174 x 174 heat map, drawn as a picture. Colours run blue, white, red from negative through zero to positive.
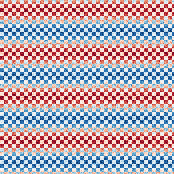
There is no overall slope. Overall the values sit about 50% of the way up the scale. No seam splits the table. Horizontal stripes repeat 4 times down the table.
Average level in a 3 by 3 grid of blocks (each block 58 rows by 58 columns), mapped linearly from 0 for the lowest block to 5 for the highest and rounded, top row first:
5 5 5 | 2 2 2 | 0 0 0
